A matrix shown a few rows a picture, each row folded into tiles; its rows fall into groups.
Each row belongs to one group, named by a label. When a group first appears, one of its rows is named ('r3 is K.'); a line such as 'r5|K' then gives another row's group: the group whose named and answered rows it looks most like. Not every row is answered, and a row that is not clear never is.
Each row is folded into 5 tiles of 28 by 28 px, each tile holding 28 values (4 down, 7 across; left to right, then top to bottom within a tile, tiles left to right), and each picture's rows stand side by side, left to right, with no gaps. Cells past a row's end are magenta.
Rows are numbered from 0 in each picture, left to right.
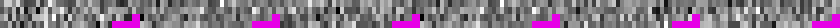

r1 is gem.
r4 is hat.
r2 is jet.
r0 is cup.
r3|gem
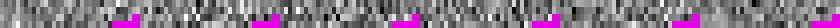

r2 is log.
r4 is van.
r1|van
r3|hat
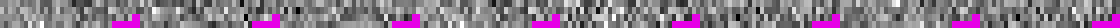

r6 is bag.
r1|log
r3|cup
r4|cup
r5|jet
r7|jet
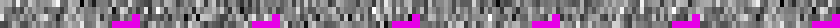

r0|bag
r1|log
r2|jet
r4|gem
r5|bag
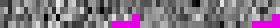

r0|log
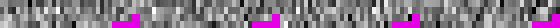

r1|log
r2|jet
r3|bag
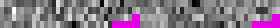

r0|log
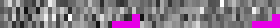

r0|cup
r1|gem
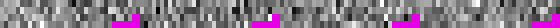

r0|cup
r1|hat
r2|van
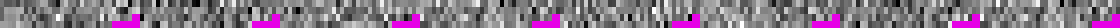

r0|gem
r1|gem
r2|van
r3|bag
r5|cup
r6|gem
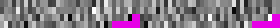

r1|hat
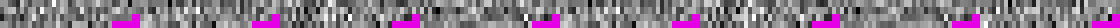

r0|gem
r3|van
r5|cup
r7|jet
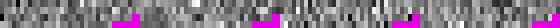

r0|gem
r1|bag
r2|jet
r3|cup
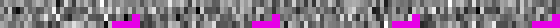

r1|jet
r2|hat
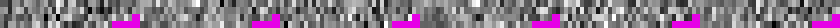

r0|log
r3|bag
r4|cup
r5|log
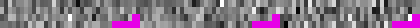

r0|cup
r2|hat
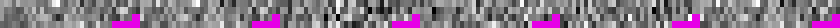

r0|bag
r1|bag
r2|log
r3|van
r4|hat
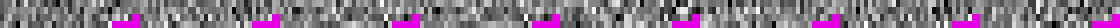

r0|gem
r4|bag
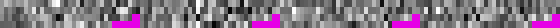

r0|bag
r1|log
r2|log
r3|log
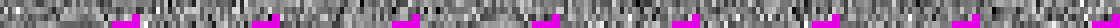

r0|log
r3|van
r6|cup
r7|van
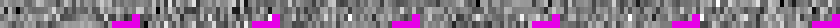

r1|hat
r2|cup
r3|gem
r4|cup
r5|bag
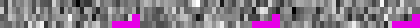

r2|van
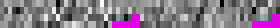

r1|bag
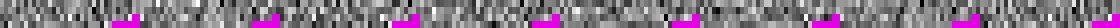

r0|hat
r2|gem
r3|log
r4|log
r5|van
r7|hat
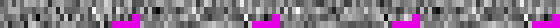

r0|jet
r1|van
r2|log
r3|van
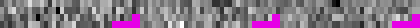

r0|jet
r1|cup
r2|gem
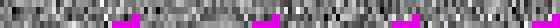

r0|van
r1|van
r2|log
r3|hat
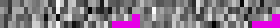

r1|log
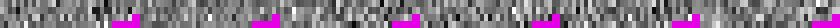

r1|cup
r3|jet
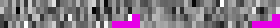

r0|hat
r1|gem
